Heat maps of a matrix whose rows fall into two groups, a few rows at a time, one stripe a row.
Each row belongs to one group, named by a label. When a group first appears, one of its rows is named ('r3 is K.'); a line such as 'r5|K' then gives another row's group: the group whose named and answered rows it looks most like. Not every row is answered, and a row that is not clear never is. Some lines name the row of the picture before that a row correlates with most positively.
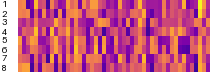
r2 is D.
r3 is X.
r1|D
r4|D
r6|X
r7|D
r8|D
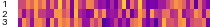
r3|D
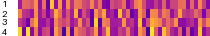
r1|D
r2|X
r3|X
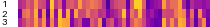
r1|D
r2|D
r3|D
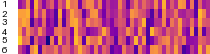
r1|D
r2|D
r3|D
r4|X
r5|D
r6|X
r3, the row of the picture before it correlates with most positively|2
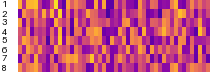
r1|X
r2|D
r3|X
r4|D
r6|X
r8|X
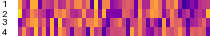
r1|X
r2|X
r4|D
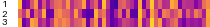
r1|X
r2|X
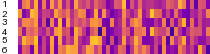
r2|X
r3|D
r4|X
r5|D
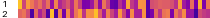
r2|D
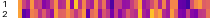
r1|X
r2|X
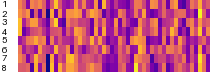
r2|D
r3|X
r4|X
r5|D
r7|D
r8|D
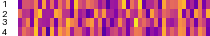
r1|D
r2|X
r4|D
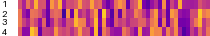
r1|D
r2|X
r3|X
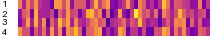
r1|X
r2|D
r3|D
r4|D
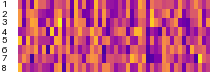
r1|X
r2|X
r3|X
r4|D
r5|X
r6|D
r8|X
